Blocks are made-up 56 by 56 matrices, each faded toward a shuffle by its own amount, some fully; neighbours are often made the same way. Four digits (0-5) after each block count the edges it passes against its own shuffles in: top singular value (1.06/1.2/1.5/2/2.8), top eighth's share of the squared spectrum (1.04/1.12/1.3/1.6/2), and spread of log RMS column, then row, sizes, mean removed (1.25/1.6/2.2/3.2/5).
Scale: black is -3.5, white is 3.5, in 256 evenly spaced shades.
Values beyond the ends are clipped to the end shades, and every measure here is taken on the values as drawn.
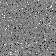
0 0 0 0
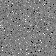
0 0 0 0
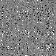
1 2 2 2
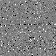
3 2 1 1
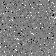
1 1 0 0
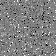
2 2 1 1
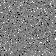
0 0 0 0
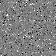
1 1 0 0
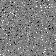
1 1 0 0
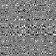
4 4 1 3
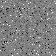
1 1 0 0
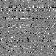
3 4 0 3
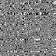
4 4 1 3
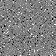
3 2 1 0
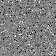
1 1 0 0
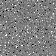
2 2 0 0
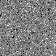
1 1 0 0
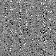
1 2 2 0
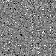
0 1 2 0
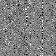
2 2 2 0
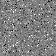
1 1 1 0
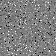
0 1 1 0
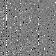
3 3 2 1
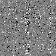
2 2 2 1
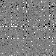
2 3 2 2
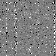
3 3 2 1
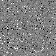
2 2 1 2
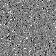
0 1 0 0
